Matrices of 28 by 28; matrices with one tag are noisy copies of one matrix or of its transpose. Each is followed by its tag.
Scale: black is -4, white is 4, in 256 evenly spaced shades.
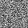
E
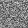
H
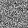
E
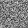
H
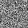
E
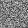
H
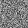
H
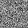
E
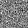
E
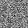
E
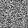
E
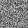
E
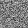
H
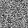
E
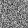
H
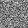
H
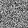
E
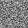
H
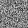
E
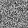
E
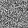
E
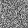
H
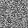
E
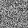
E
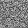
H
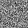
E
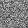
H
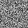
E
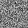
E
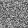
H
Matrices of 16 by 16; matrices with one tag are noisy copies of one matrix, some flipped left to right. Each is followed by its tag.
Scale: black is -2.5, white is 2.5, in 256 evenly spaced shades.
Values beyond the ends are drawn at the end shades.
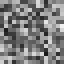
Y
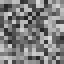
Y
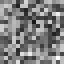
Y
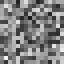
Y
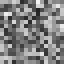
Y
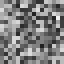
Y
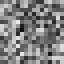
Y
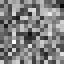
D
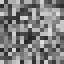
D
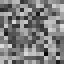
Y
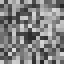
D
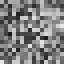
D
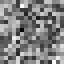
Y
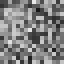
D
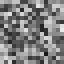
Y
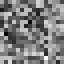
Y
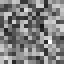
Y
